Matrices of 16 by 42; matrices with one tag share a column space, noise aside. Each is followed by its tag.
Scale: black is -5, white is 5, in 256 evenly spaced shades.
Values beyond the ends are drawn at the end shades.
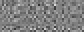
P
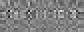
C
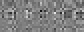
C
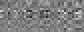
C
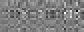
C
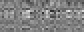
C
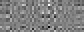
P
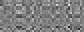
P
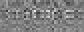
C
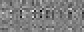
C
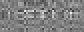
C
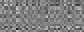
P
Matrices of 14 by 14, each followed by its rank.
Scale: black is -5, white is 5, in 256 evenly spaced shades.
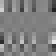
one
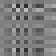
one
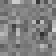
three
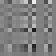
one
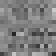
three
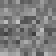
three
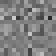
three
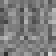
three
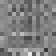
three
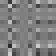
one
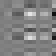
one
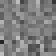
three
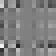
one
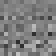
three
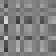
one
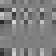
one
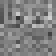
three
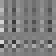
one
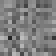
three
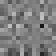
three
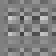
one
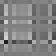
one
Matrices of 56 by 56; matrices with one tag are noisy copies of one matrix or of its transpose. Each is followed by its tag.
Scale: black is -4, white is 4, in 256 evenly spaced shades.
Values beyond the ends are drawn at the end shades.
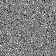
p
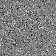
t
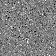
t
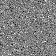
p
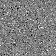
t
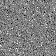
p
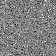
p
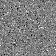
t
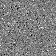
t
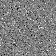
t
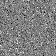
p
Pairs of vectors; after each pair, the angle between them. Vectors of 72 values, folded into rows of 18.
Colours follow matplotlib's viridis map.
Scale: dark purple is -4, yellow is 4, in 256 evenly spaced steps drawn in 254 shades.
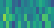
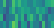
nearly opposite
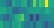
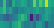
nearly parallel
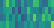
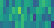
nearly opposite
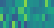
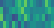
nearly parallel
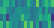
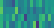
orthogonal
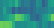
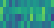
partly opposed
